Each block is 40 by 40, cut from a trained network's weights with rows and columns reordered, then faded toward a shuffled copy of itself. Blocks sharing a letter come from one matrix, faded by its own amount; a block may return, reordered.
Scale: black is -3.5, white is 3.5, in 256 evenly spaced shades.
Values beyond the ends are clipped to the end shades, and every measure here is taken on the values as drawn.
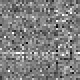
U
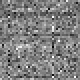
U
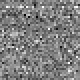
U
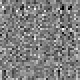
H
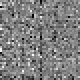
U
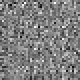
H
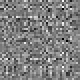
H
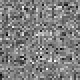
H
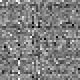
U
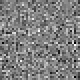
H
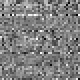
H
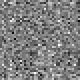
H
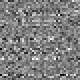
H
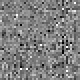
U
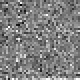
U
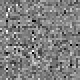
U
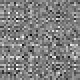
H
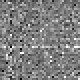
U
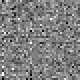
U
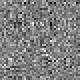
H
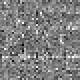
U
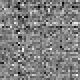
U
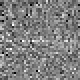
U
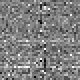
U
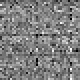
U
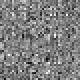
H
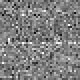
U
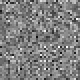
H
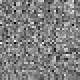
H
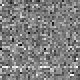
U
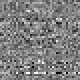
H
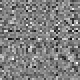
H
